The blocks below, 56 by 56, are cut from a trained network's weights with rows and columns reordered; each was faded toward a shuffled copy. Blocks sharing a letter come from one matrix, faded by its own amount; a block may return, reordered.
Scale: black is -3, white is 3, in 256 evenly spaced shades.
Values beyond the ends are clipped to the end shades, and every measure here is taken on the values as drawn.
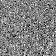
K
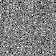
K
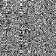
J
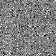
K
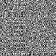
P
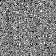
K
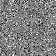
K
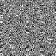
P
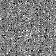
K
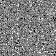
K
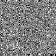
J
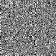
J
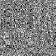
J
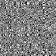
J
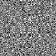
P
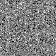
K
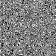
K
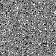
K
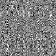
J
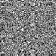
P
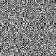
J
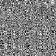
J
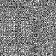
P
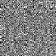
P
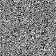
K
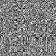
P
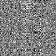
J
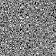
J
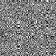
P
